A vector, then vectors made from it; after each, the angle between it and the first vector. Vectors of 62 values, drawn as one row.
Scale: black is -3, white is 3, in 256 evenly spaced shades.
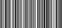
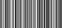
nearly parallel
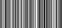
nearly parallel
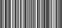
nearly parallel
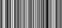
partly aligned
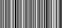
nearly parallel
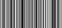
nearly opposite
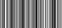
nearly opposite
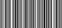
nearly parallel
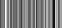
partly opposed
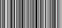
nearly opposite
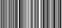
orthogonal
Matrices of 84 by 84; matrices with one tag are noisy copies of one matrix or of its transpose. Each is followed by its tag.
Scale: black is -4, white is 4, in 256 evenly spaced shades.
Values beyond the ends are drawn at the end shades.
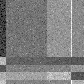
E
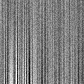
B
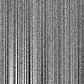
B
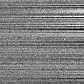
B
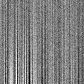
B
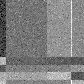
E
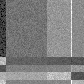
E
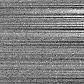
B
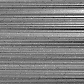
B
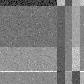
E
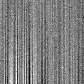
B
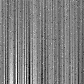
B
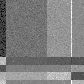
E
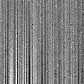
B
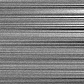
B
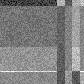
E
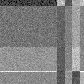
E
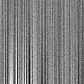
B
